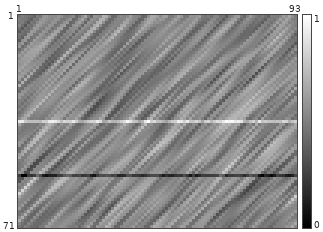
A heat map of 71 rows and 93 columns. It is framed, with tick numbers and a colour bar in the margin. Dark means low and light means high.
The grain runs diagonally up to the right. Rows 36 and 54 stand out from the rest. The halves do not mirror each other. There is no overall slope. A few values lie far out on both sides of the bulk.
